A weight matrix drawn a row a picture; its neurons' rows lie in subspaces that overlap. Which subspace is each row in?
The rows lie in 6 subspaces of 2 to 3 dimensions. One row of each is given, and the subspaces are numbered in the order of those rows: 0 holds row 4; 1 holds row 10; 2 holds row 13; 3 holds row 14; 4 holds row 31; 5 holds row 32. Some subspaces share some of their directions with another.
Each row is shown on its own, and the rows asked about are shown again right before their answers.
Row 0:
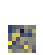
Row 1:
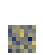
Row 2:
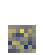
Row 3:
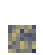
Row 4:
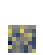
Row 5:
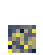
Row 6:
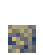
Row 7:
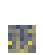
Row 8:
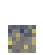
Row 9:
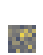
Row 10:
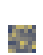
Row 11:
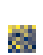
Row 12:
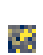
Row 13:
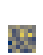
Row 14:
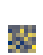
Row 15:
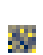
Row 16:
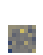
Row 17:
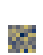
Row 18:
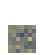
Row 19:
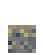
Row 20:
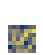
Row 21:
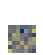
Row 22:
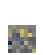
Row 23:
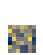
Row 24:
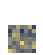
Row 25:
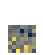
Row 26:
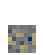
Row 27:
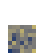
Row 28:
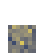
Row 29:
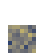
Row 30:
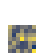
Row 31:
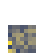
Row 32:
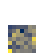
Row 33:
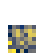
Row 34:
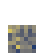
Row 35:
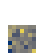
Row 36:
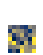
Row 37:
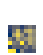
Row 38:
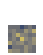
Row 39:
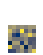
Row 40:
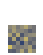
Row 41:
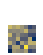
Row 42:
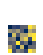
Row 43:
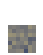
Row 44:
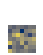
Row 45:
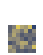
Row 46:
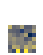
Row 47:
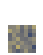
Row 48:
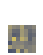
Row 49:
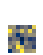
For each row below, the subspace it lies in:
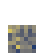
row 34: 3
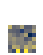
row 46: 4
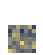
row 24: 1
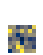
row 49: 1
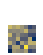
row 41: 5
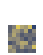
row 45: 1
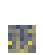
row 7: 1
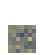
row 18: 2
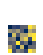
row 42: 5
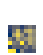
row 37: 4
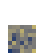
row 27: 0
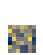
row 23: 0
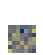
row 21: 3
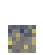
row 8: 0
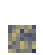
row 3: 1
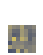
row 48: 4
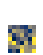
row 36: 0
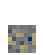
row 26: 0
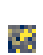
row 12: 2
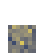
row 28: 0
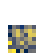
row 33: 4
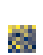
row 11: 3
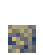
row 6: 0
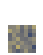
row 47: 3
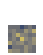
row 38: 2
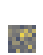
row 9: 2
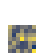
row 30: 1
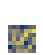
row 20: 2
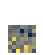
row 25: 4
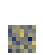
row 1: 0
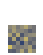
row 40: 4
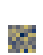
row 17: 4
